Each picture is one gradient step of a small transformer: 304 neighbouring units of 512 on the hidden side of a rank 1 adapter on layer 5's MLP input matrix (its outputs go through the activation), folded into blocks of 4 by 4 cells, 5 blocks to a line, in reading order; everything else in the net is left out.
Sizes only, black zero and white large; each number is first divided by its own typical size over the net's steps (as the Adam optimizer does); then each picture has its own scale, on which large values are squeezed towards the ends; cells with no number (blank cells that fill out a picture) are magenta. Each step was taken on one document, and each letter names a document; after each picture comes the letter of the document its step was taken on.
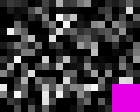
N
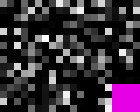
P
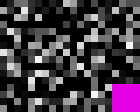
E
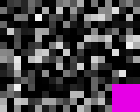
E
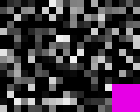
E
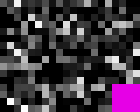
N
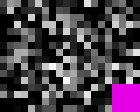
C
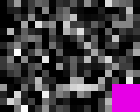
N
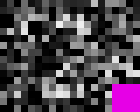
C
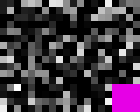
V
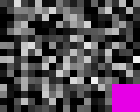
C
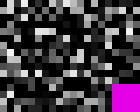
E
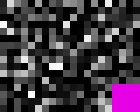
V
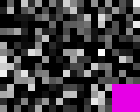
E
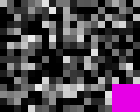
C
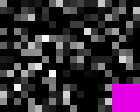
P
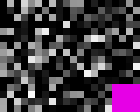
V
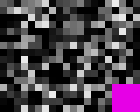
C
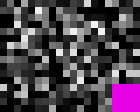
C
